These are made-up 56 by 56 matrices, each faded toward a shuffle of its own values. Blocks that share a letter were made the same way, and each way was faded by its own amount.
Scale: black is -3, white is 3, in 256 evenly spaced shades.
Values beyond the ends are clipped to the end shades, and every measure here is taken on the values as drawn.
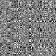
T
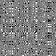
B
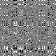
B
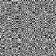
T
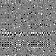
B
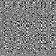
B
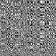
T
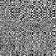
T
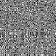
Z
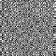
T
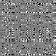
B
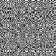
T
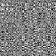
T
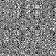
Z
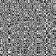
T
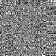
Z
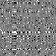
B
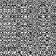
T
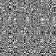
T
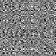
T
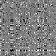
B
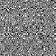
Z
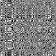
T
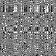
B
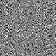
Z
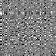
B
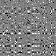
B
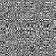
T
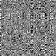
Z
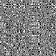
Z
